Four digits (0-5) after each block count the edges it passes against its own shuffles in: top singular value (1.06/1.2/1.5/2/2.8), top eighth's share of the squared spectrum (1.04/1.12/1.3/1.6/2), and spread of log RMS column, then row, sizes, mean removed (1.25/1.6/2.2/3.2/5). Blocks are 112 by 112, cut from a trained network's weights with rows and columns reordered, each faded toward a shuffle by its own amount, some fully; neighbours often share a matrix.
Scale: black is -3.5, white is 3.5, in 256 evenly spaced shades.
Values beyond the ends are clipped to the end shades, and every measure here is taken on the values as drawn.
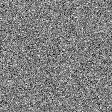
0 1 0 0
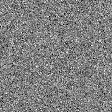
2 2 1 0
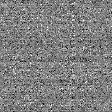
3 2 3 0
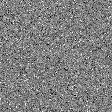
0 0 0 0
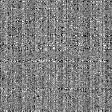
4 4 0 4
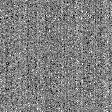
3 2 0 1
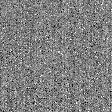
2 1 0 1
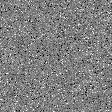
0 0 0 0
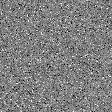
0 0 0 0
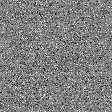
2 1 1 0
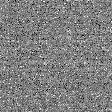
2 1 1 0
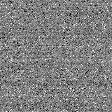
2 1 1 0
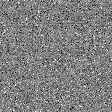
0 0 0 0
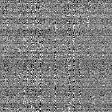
4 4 4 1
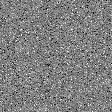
2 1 0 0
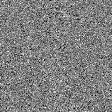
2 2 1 1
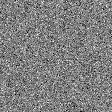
0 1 0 0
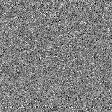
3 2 0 1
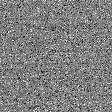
1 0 0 0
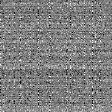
4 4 4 1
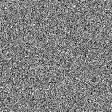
3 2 0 1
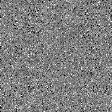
3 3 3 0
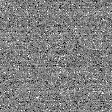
3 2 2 0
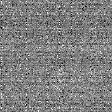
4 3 3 0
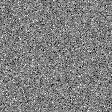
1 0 0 0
